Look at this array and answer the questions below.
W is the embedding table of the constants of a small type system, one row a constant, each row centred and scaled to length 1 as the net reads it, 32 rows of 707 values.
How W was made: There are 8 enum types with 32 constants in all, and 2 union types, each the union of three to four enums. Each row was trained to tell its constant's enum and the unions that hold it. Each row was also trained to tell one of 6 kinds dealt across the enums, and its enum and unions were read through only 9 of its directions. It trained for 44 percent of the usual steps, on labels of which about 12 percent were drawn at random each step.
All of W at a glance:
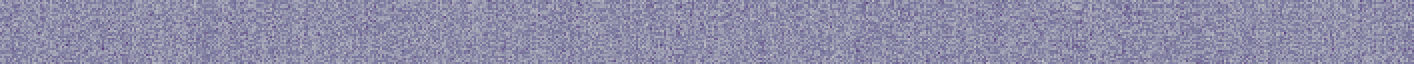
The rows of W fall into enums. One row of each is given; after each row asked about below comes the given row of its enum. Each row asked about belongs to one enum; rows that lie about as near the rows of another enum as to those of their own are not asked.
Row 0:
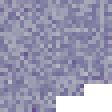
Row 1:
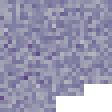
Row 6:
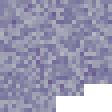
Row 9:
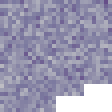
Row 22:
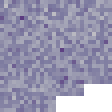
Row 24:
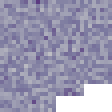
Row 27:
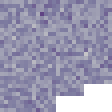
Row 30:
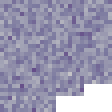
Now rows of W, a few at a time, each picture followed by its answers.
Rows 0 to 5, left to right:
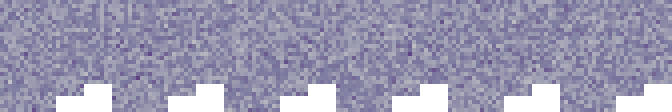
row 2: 27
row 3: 27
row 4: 1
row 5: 22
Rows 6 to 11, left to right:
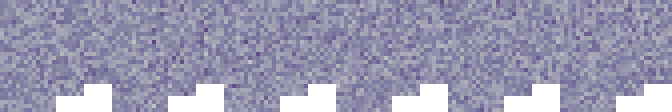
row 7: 24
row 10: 22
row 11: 24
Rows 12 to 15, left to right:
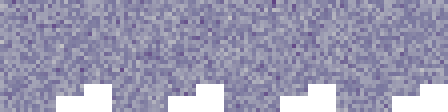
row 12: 0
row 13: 30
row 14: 24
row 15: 0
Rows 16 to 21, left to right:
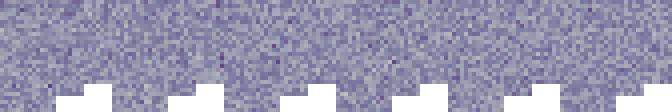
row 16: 6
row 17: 1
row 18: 27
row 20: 22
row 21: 24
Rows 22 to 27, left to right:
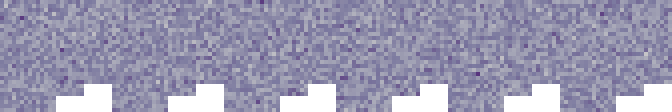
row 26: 9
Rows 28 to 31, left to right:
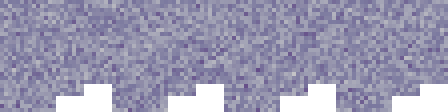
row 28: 30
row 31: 22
